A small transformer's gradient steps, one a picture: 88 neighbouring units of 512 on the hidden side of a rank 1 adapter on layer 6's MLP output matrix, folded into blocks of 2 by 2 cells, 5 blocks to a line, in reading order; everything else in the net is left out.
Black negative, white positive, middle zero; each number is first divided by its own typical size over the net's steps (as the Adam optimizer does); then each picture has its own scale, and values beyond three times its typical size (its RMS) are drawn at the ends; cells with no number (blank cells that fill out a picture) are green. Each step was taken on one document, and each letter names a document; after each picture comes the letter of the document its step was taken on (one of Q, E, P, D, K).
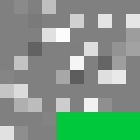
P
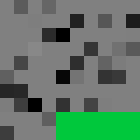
P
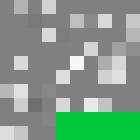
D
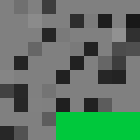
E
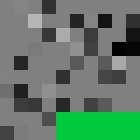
D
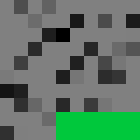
P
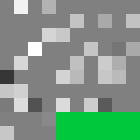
P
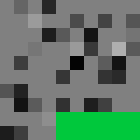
D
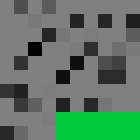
E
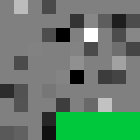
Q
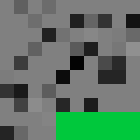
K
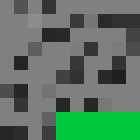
Q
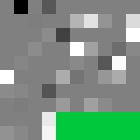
K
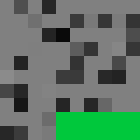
Q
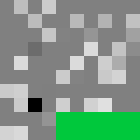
D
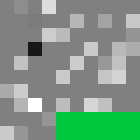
E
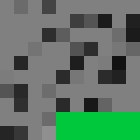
K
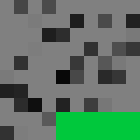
P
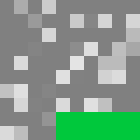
D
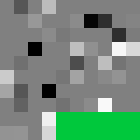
K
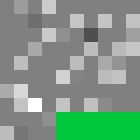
E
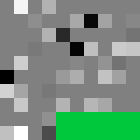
K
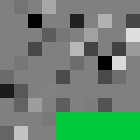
D
